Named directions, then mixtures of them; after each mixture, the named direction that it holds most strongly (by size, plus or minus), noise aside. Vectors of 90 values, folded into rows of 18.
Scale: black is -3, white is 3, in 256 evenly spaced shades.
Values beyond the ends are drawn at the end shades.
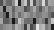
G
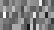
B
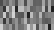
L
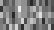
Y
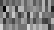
L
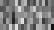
Y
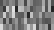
L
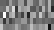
L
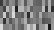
L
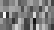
B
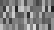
L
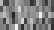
Y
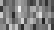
Y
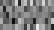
G
